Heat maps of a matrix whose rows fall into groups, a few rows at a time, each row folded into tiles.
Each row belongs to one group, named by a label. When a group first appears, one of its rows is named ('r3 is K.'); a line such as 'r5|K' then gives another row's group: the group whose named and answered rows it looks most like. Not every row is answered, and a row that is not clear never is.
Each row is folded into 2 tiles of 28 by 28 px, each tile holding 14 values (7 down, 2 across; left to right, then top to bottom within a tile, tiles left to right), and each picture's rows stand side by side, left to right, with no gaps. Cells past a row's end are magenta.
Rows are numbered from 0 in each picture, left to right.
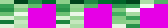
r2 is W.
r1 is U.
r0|U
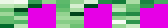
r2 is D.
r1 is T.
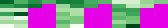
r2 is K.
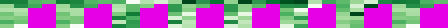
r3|U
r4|U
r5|W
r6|T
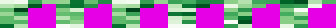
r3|D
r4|D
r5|W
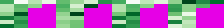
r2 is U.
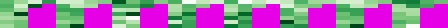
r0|T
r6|K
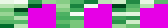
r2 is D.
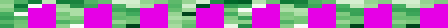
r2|K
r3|T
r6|K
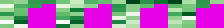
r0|D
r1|D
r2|U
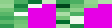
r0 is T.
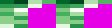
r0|W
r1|W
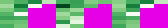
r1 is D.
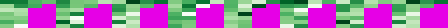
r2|U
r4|T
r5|W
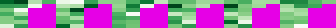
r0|W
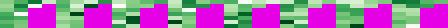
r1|T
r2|D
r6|K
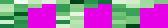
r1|U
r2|K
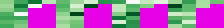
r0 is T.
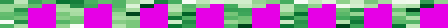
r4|K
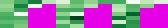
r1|D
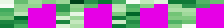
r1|U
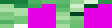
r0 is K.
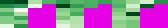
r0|W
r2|T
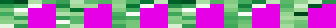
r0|W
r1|D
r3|W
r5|T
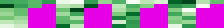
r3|W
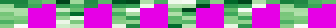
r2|W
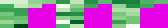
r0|K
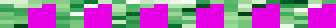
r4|T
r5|W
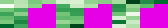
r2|U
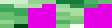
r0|K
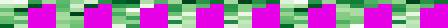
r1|T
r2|W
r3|U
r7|U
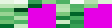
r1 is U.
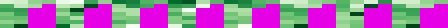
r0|K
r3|W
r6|T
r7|K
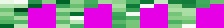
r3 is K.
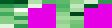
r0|W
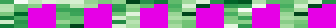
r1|K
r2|U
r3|T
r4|W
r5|T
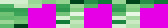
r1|U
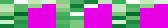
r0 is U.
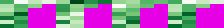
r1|U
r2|D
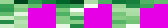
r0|U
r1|W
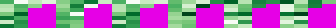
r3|T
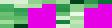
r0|K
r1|U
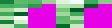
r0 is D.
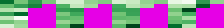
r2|K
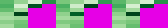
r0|T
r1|T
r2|T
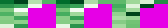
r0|W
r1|W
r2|T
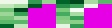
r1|W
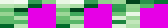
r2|U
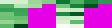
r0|K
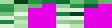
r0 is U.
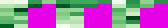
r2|D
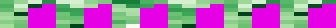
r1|K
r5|T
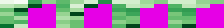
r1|T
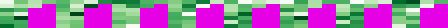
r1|T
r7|W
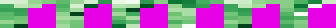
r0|K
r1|T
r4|K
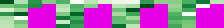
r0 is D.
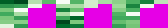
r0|W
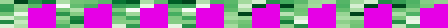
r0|U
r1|D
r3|W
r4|T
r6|T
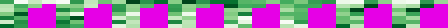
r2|U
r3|U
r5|D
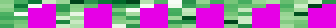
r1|U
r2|W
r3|D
